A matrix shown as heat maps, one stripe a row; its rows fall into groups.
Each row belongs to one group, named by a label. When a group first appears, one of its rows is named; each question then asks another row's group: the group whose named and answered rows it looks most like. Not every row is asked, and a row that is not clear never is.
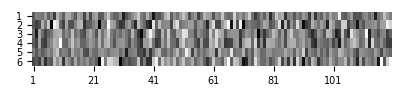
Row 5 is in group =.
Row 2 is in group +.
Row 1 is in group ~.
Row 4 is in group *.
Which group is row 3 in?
*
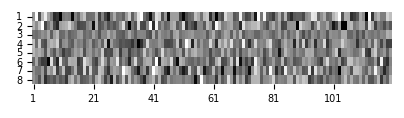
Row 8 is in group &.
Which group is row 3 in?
+
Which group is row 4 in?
=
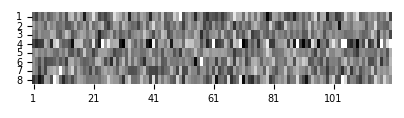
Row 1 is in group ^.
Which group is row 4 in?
+
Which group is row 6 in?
&
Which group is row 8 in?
+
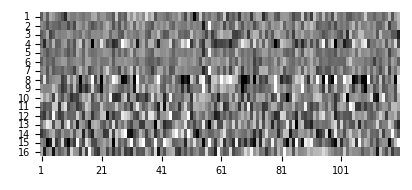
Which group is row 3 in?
*
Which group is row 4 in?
^
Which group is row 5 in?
&
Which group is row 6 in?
=
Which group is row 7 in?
&
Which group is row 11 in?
+
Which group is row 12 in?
^
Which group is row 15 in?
&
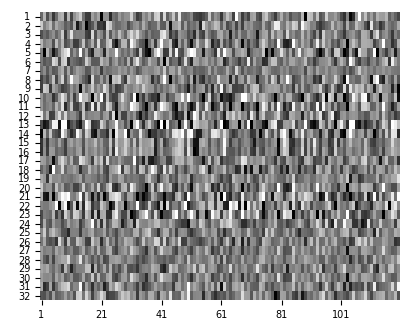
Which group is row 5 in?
*
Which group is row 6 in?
+
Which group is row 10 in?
^
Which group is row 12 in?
=
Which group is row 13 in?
+
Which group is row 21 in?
*
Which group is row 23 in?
~
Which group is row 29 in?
~
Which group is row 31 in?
*
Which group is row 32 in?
^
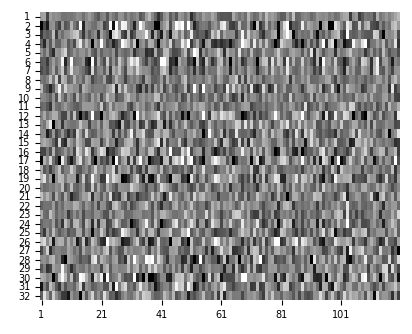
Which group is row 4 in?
^
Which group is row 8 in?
+
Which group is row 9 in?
=
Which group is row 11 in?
+
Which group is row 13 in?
&
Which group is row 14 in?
&
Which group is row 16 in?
^
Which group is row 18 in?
=
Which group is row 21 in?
~
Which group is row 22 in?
~
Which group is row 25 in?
^
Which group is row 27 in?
*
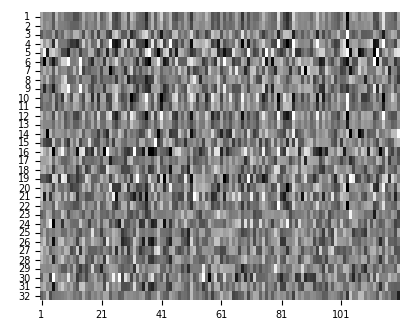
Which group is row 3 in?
~
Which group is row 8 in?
=
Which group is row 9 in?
*
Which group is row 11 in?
~
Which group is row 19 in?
+
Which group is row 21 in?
=
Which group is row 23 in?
=
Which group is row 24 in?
&
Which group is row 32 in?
*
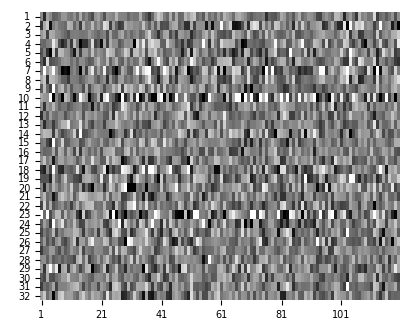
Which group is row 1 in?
*
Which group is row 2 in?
*
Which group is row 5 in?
+
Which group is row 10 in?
&
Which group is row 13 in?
*
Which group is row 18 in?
^
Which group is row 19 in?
+
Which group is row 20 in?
=
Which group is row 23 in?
=
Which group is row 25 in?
~
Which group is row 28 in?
&
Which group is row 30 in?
*
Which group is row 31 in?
~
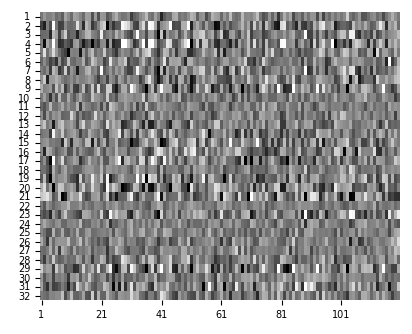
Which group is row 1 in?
~
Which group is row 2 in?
^
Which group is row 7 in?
+
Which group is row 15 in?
~
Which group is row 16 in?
*
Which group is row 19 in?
+
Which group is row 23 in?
+
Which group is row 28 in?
^
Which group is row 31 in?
&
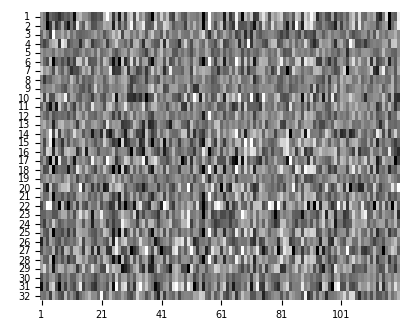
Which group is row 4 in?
+
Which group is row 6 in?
&
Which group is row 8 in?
=
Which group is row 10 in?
=
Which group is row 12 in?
&
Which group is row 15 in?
&
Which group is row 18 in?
&
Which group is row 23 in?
^
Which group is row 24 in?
^
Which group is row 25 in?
&
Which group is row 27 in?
~
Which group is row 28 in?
&
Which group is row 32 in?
+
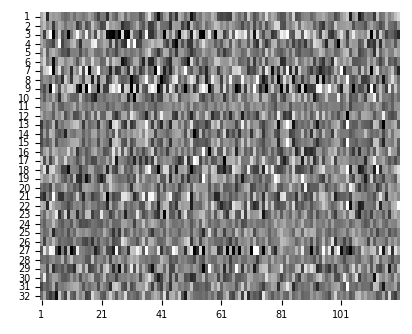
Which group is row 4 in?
=
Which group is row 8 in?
~
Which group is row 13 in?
~
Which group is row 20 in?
+
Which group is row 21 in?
^
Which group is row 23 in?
+
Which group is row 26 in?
^
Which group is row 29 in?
&
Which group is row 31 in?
~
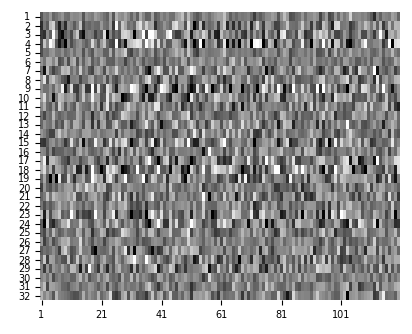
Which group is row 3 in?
^
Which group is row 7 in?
*
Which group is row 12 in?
^
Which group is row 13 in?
~
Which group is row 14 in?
=
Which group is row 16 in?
&
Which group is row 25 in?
^
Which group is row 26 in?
*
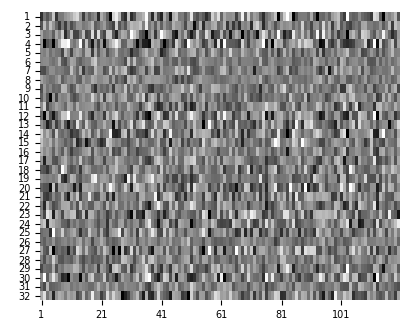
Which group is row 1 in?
~
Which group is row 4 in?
*
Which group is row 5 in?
~
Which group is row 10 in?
+
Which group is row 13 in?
&
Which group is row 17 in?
*
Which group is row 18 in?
+
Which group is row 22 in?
*
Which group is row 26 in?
^
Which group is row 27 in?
&
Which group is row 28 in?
^
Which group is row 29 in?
~
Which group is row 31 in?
*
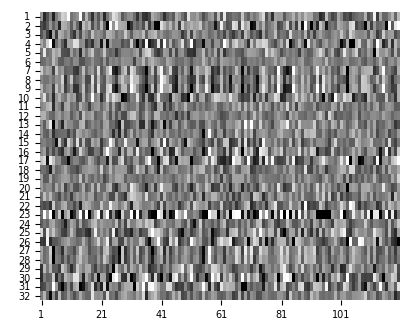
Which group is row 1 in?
*
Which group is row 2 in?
+
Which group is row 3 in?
+
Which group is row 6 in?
^
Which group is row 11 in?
&
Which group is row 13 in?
&
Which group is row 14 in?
&
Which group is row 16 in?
&
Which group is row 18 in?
+
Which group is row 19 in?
*
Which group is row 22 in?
+
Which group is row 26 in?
*
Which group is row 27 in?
&
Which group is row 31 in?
^
